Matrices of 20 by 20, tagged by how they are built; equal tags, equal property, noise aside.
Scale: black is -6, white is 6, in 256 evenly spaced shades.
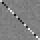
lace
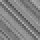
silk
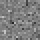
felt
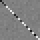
lace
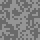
felt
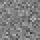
felt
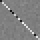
lace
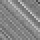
silk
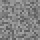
felt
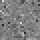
felt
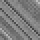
silk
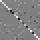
lace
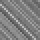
silk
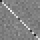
lace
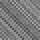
silk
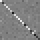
lace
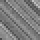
silk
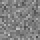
felt
